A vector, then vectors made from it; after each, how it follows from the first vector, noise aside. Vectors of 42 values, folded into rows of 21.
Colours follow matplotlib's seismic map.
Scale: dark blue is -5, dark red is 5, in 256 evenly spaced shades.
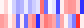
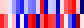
scaled up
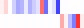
partly zeroed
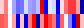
scaled up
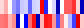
scaled up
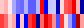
scaled up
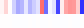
partly zeroed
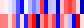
scaled up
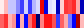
scaled up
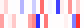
partly zeroed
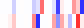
partly zeroed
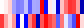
scaled up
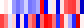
scaled up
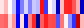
scaled up
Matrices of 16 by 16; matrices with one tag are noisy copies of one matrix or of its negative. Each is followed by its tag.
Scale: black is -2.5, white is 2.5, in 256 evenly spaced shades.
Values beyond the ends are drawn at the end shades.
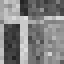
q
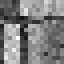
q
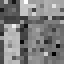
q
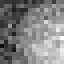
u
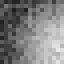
u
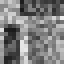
q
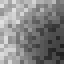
u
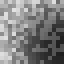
u
